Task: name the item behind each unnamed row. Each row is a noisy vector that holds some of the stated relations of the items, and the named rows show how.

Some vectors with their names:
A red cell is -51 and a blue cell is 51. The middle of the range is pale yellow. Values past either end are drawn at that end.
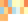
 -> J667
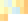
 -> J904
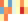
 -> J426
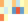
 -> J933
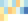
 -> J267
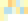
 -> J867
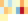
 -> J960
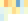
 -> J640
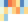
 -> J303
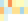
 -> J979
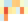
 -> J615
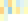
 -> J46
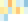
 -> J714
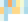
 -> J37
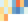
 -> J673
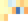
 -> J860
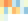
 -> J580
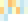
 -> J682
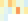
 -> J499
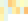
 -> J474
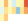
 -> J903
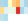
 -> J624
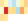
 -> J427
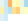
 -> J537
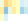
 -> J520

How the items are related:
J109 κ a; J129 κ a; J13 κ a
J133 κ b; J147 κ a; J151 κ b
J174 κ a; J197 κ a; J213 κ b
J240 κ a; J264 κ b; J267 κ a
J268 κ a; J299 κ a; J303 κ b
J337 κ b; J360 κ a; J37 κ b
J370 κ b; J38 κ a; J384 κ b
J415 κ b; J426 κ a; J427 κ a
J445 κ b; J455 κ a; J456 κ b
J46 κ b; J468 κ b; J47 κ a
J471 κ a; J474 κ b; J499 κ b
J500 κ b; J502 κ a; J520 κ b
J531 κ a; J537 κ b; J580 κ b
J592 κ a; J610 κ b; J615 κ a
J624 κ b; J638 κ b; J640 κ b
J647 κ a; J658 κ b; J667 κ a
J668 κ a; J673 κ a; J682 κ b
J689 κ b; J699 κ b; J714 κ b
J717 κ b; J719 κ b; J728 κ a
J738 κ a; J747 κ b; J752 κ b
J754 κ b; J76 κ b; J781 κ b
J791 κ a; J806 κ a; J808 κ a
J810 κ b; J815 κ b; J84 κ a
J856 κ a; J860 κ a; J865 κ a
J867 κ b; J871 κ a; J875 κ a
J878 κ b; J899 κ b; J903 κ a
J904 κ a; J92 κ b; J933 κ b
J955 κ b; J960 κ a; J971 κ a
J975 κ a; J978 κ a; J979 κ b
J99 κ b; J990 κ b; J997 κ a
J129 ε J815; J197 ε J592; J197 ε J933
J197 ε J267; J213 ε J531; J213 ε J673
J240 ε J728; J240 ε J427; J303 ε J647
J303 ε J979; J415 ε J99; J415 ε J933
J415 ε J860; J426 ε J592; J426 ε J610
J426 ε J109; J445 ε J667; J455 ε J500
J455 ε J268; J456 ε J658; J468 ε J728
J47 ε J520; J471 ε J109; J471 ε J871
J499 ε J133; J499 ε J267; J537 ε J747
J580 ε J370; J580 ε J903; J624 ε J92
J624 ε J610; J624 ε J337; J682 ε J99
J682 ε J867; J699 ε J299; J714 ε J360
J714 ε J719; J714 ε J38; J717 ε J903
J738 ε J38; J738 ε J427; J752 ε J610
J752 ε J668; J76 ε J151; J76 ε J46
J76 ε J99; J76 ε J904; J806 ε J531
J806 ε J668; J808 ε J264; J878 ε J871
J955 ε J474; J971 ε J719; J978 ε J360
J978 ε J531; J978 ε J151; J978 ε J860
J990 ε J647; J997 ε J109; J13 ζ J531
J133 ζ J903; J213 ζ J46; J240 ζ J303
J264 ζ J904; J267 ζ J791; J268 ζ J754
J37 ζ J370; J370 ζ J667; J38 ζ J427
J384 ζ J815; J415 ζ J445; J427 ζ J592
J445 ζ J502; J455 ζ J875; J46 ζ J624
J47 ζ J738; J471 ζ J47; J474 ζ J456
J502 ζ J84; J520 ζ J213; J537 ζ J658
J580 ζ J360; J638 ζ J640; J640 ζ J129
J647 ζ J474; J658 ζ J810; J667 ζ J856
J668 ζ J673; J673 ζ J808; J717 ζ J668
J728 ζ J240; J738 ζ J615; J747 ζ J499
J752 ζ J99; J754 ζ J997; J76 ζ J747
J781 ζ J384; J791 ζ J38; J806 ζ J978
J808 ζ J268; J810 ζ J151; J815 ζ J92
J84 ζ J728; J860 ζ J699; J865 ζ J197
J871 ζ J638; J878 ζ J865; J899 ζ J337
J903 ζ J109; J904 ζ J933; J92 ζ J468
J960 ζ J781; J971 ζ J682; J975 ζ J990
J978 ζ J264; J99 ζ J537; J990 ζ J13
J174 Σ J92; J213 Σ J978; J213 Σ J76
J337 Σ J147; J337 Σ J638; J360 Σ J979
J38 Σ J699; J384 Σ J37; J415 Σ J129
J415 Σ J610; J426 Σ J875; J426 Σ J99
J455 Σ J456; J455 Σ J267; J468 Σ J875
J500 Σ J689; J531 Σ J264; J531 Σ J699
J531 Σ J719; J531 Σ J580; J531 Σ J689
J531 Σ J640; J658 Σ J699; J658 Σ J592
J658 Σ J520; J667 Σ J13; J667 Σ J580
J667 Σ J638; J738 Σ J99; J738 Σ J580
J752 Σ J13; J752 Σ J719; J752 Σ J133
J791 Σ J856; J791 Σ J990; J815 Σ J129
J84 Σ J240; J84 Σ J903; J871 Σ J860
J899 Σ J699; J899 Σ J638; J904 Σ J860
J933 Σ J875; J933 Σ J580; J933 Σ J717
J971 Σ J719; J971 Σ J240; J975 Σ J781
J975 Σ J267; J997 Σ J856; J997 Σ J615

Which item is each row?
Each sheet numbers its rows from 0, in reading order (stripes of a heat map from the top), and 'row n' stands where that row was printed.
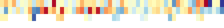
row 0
J899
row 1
J415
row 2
J360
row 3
J240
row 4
J76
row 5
J878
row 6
J990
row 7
J717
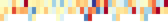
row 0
J502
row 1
J752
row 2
J610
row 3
J997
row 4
J471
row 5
J445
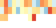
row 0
J38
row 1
J791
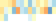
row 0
J658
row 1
J92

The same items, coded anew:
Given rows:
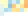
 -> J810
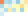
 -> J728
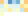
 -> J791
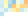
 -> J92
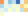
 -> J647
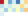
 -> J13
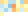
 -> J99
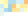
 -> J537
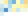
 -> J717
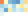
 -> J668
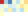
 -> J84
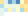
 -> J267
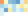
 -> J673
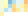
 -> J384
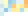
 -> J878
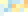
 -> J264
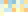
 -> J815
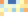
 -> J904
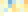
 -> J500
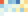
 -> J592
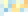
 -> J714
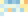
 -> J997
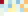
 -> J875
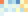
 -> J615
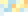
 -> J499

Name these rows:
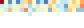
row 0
J667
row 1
J806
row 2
J445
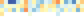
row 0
J871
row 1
J610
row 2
J978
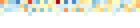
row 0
J129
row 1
J240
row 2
J531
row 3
J337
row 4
J151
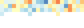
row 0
J303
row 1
J808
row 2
J933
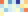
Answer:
J960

